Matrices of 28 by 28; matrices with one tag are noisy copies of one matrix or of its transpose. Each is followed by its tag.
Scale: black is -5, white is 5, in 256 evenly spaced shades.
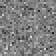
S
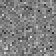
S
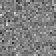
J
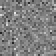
J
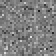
S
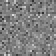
J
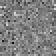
J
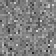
S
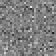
S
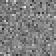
J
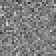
J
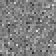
S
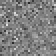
J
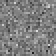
S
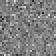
J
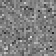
S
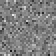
J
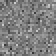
S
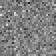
J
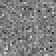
S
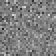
J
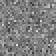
S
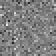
J
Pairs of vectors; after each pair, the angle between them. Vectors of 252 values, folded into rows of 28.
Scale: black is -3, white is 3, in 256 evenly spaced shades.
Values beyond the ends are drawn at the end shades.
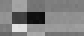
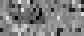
partly aligned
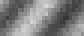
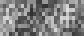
partly opposed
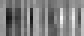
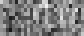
partly aligned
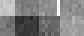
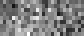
partly opposed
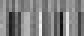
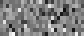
orthogonal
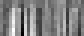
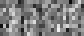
partly aligned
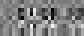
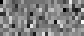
orthogonal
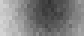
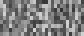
orthogonal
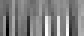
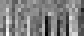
nearly opposite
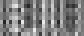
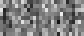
partly aligned
